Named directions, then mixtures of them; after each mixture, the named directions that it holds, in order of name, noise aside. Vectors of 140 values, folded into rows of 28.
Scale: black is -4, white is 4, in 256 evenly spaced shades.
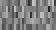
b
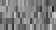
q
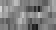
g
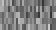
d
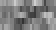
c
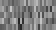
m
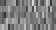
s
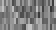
b, d, m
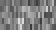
b, c, m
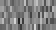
m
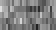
d, g, m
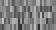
m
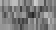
c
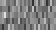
s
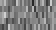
s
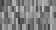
d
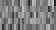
b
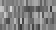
g, m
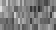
d, g, q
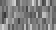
c, s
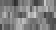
c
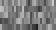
b, g, q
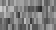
g, m, q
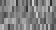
s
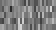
m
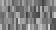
d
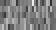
s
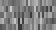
m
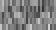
c, d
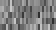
d, m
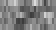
c
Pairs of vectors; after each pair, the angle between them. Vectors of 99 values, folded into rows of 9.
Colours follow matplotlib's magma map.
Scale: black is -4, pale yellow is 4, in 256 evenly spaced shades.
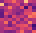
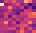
nearly parallel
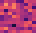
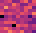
partly aligned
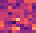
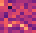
partly opposed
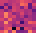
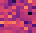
orthogonal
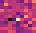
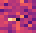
nearly opposite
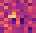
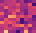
partly aligned
